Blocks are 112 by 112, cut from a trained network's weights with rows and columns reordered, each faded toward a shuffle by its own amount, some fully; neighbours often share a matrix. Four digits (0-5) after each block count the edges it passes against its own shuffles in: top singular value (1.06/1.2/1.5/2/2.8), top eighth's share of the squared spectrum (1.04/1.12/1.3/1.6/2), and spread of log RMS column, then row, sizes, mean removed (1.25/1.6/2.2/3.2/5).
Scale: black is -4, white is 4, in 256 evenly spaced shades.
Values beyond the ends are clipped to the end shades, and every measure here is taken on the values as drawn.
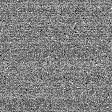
3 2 0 0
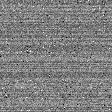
4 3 1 0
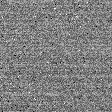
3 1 0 0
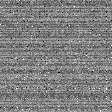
4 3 1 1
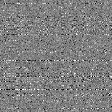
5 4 1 3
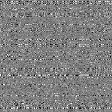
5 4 0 4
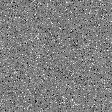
0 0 0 0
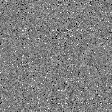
3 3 1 2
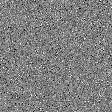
0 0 0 0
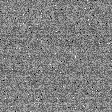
2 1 0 0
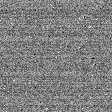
3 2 0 0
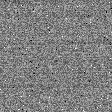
2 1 0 0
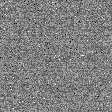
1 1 0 0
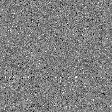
3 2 1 1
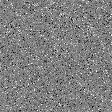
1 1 0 0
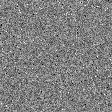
0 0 0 0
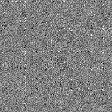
4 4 2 2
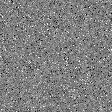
1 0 0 0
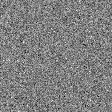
1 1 0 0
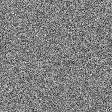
1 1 0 0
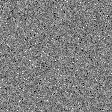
0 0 0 0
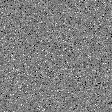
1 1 0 0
